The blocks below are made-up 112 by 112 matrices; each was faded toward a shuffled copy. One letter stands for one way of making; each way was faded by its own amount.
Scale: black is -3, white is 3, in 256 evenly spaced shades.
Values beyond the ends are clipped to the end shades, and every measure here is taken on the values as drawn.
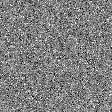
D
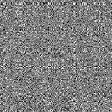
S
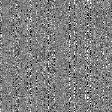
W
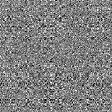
S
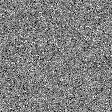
D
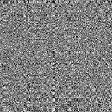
S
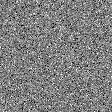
D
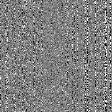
W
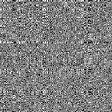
S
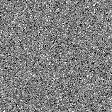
D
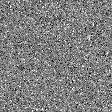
D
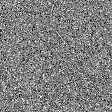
D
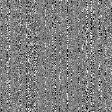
W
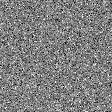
D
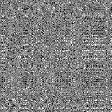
S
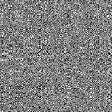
S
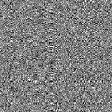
S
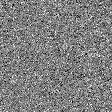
D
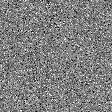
D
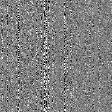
W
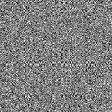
S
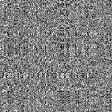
S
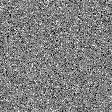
D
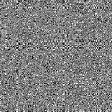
S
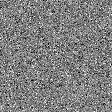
D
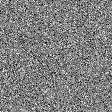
D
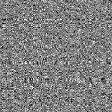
S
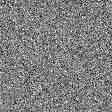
D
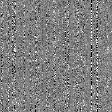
W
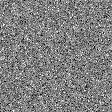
D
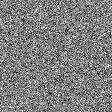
D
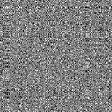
S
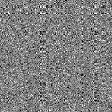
S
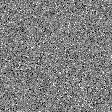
D
